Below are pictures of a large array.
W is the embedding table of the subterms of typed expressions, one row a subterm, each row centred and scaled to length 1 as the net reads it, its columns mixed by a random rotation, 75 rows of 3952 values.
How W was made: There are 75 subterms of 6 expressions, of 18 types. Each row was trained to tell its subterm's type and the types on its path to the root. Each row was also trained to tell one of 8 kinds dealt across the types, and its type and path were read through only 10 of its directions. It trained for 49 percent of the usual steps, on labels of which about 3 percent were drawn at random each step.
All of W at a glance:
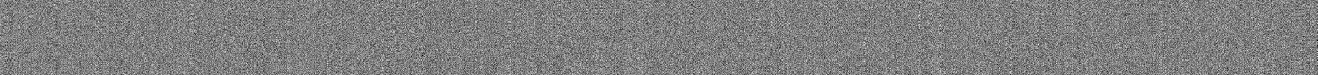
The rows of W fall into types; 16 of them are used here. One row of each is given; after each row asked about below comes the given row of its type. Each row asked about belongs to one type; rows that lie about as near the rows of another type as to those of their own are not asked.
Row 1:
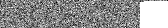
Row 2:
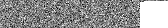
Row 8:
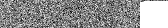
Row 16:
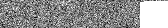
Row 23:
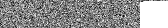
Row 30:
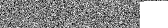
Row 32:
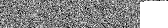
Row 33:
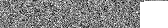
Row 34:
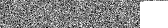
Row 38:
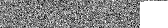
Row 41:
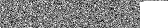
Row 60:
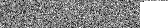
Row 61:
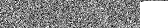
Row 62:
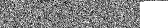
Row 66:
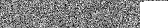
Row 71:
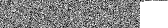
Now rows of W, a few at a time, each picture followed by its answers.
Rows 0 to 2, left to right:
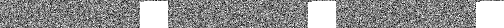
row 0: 38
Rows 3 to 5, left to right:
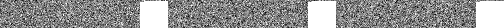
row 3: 60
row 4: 23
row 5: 32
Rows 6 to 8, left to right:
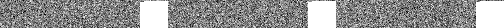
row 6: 60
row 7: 38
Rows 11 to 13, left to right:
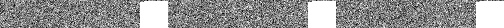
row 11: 62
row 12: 71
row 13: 61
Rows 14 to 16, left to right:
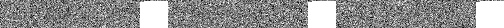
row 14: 1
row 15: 33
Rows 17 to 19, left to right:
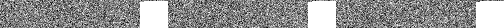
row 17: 30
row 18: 62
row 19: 2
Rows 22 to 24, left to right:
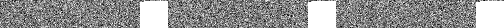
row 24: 71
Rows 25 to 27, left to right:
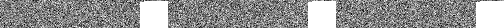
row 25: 33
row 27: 34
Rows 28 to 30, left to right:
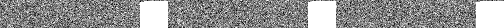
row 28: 71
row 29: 23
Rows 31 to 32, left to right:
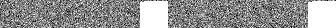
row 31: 30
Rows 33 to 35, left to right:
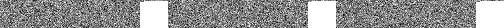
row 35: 32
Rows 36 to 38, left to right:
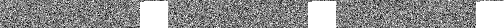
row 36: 2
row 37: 8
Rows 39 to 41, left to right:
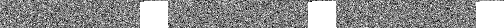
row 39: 8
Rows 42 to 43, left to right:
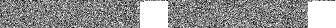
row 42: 60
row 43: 38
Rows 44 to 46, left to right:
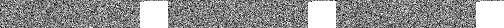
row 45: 60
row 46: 32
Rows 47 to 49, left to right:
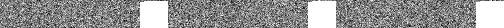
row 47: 2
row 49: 66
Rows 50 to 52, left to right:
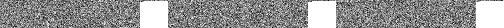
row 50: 61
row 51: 34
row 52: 38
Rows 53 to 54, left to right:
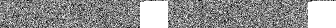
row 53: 16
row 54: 8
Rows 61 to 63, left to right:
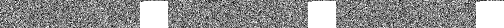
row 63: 61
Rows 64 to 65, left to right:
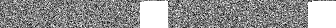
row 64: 34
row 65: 71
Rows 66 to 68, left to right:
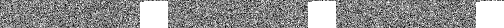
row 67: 61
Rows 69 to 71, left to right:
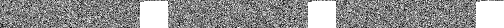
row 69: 16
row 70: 33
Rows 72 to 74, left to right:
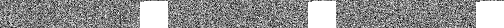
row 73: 34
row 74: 33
